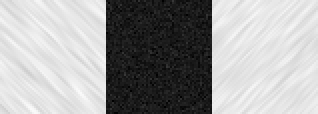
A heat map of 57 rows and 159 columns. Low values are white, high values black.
It is made of 1 by 3 panels. Panel 1,1: very low, slanting down to the right, faint in contrast. Panel 1,2: very high, fine-grained, faint in contrast. Panel 1,3: very low, slanting up to the right, faint in contrast.
